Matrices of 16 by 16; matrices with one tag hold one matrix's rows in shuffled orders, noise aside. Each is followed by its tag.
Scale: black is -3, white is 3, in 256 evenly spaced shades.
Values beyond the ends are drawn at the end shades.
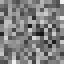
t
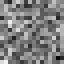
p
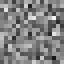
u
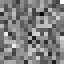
t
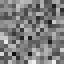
u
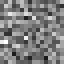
p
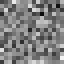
t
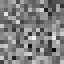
u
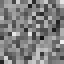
t
